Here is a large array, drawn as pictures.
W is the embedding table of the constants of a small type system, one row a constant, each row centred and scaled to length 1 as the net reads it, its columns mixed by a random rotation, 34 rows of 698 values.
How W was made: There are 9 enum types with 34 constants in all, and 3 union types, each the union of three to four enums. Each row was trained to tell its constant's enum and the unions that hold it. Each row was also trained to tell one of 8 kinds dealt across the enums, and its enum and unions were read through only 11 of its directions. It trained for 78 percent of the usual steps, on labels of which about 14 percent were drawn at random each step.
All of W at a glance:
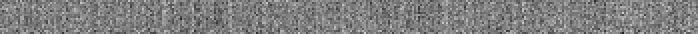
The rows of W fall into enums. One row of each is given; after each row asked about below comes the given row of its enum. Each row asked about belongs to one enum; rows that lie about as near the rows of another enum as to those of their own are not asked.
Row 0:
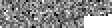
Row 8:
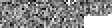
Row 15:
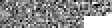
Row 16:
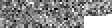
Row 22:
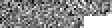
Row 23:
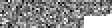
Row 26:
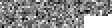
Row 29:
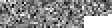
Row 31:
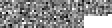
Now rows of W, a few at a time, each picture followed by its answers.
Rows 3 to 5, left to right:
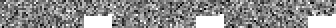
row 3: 26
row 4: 23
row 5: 31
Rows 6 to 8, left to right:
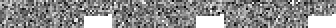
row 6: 26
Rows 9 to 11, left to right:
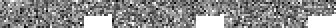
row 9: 31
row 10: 26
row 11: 23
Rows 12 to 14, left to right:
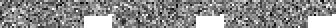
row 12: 8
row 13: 0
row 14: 0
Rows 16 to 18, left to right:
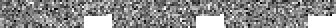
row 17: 8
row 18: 26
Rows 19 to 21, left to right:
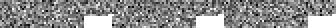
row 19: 8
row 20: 23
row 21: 22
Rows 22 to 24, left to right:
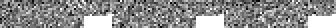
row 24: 22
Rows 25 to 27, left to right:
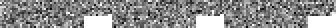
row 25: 0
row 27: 15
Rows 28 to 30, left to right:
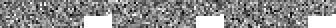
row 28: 8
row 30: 31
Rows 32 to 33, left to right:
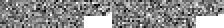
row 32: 15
